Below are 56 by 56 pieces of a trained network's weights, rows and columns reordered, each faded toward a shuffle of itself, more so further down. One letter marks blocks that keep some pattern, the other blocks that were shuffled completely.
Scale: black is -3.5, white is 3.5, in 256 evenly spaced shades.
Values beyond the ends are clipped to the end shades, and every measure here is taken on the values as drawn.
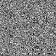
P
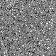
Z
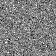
Z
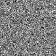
P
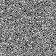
Z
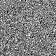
Z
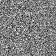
Z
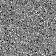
Z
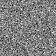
Z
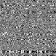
P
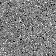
Z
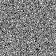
Z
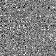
P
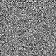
P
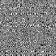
P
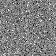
Z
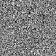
P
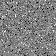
Z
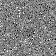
Z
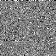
P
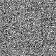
P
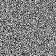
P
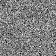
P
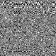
P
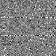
P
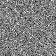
Z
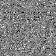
P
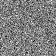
Z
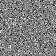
Z
